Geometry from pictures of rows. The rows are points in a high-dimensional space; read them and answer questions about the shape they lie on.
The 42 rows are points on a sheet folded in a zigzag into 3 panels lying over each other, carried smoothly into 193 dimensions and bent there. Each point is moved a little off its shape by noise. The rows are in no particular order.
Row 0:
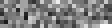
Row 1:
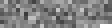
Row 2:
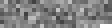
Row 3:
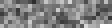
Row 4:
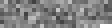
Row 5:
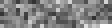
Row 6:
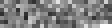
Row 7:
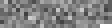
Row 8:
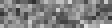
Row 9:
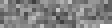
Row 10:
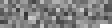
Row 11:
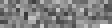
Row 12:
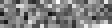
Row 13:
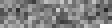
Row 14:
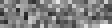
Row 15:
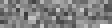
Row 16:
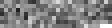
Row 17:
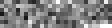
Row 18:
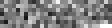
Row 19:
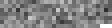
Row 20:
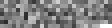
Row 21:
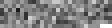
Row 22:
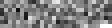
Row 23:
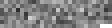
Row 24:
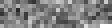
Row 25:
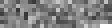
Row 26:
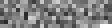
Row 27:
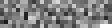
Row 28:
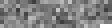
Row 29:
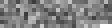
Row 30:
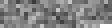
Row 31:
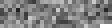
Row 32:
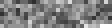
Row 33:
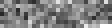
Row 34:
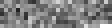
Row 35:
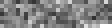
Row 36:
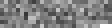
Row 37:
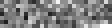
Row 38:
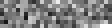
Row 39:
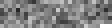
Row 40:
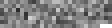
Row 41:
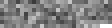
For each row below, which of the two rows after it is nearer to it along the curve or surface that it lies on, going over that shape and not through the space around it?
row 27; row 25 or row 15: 15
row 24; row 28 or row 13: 13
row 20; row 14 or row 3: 14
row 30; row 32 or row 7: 7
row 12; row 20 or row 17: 20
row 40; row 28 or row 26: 28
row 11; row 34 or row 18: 18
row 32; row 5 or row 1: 5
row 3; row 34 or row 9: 34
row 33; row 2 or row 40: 40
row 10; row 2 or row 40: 2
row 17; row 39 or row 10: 39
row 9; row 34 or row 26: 26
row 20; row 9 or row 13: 9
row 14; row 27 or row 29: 27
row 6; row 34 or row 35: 35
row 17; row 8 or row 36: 8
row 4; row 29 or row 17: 29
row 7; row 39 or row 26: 26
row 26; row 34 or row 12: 12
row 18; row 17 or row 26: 26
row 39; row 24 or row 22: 24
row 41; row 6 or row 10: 10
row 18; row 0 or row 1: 0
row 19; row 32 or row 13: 13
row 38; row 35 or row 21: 35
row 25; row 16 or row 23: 23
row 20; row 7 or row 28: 7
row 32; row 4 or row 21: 21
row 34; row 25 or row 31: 31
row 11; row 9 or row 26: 26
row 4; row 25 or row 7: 7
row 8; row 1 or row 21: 21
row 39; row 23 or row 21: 21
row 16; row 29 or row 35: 35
